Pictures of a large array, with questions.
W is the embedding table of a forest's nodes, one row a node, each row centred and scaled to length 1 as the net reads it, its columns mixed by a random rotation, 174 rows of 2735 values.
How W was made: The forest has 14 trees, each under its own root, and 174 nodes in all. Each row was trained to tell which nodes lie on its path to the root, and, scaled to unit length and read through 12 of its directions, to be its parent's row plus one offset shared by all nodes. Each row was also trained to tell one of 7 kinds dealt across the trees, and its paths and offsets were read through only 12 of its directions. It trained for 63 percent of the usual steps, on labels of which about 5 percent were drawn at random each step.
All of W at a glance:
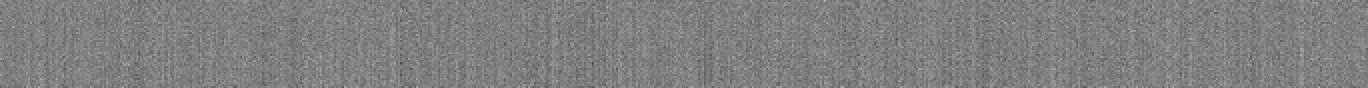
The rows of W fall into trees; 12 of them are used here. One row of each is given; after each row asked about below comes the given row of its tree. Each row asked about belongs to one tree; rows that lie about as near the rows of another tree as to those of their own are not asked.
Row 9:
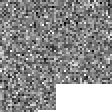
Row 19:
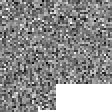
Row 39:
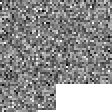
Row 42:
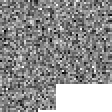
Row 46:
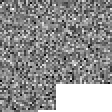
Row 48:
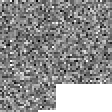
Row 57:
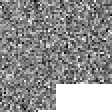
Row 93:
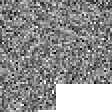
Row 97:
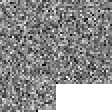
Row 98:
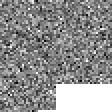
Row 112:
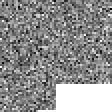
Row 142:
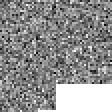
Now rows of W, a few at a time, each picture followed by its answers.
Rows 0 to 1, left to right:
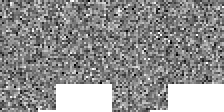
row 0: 19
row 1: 39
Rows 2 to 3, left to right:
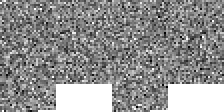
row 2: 97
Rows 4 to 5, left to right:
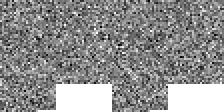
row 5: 98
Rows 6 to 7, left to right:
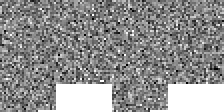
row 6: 9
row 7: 48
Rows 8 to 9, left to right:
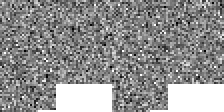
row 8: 112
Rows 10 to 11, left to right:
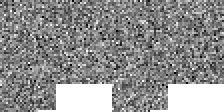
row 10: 142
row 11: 98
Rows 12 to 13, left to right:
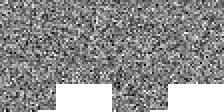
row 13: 9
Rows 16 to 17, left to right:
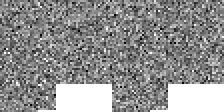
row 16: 112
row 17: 112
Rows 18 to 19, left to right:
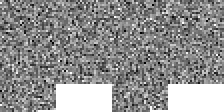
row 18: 48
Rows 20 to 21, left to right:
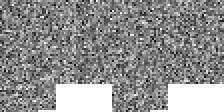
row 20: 48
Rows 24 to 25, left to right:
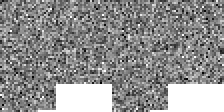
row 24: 46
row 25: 46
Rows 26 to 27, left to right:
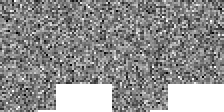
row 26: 57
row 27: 57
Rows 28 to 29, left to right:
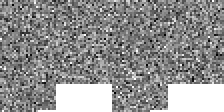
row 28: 112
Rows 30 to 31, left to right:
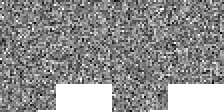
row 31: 46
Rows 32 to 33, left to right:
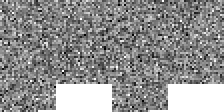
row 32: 98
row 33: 19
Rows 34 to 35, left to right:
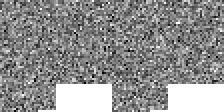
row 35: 112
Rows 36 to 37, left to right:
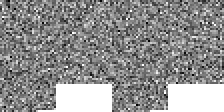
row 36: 19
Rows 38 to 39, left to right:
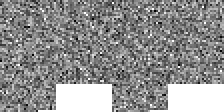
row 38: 9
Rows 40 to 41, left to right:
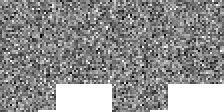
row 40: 97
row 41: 48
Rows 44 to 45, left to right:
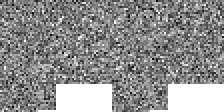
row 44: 9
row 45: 46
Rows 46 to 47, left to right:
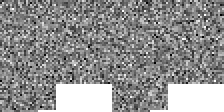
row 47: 9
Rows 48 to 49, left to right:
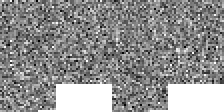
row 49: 46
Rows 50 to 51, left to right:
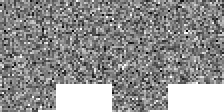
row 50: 42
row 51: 57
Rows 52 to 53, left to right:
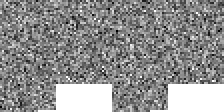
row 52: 57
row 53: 9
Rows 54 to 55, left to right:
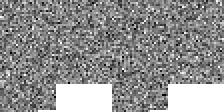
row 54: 142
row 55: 19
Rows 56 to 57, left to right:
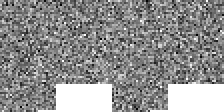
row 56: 112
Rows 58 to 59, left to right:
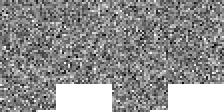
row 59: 112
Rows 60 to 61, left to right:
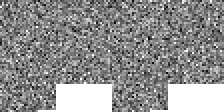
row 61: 142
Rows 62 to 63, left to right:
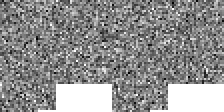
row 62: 142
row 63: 39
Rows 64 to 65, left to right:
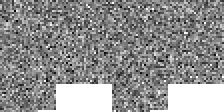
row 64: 57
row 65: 97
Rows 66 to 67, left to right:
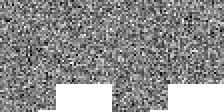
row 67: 42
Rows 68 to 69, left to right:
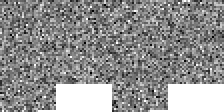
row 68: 46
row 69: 39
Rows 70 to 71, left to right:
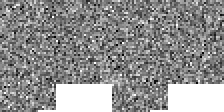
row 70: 39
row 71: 142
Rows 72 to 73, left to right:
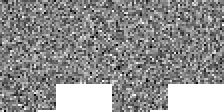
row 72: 9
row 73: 142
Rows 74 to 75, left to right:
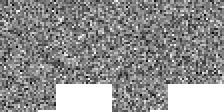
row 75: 97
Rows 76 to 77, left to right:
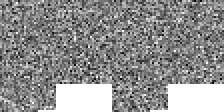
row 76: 97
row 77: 19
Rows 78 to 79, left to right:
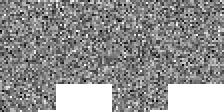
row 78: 142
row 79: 112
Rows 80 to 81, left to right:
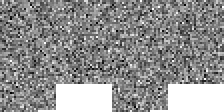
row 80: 48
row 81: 39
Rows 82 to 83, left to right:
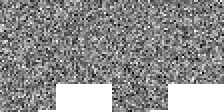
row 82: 39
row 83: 46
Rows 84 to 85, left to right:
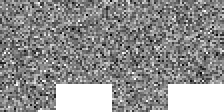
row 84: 112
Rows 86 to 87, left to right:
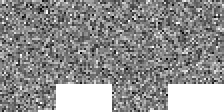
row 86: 48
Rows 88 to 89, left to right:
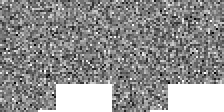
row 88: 97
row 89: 42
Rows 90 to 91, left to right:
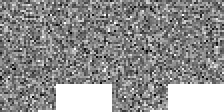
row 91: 112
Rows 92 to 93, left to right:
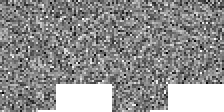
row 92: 46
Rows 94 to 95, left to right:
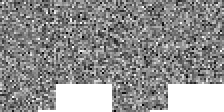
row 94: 42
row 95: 48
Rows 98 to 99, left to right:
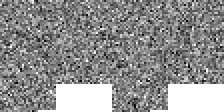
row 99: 39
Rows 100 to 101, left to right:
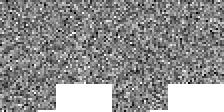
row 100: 9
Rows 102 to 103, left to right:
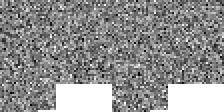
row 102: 48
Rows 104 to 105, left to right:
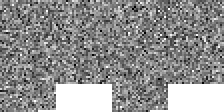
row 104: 48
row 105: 112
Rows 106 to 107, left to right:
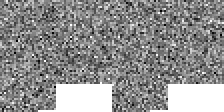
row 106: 98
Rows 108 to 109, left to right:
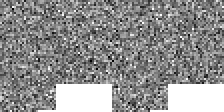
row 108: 42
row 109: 39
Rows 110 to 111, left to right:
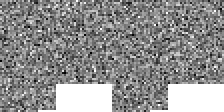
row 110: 42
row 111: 9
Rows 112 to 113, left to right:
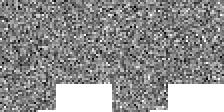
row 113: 112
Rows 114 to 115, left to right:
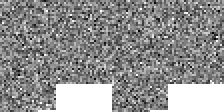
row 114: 112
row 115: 142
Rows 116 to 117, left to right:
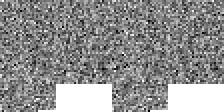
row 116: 48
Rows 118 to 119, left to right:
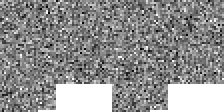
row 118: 48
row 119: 39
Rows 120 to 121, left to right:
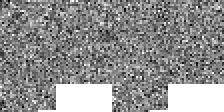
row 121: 42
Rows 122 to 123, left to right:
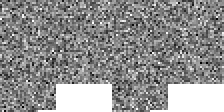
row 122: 39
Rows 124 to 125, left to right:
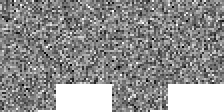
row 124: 57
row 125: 142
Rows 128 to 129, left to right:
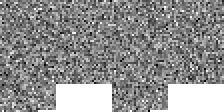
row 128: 97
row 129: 97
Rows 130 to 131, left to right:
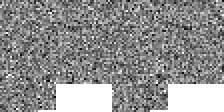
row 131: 39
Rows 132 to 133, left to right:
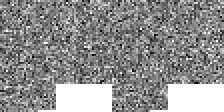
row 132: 48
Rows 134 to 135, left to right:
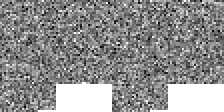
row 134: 57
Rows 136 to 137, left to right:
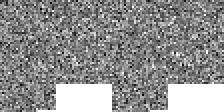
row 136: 46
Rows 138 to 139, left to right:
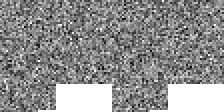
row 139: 19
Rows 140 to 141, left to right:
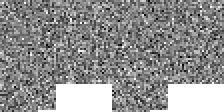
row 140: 42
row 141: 98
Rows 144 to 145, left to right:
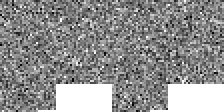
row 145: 39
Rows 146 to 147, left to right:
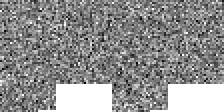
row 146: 142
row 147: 97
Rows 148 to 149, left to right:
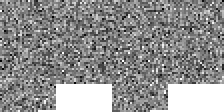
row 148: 98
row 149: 97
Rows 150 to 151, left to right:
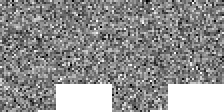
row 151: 57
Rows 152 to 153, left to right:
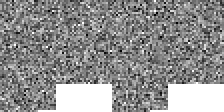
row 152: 57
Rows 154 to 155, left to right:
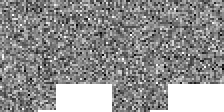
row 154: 57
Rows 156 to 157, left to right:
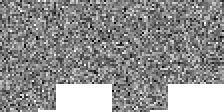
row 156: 142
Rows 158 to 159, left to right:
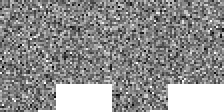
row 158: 39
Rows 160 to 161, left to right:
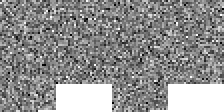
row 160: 97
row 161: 112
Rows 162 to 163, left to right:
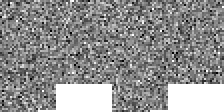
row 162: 19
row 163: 39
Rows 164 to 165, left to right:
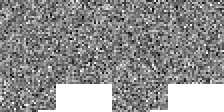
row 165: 57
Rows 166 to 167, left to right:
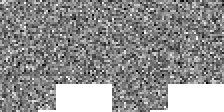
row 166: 97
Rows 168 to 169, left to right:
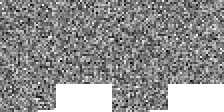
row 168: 48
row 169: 19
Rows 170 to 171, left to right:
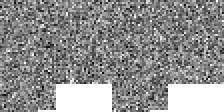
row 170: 42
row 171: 112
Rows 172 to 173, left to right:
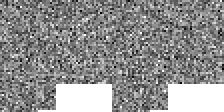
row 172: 46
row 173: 39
